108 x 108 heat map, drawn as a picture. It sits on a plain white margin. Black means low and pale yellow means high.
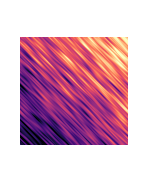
Slope: up to the top right. Mirror symmetry: none. Grain: diagonal, down to the right. Ninth with the highest average: top right. Ninth with the lowest average: bottom left.
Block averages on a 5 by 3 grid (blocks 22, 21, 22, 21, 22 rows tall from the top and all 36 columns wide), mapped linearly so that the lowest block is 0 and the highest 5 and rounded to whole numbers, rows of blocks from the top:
345 / 234 / 133 / 123 / 012
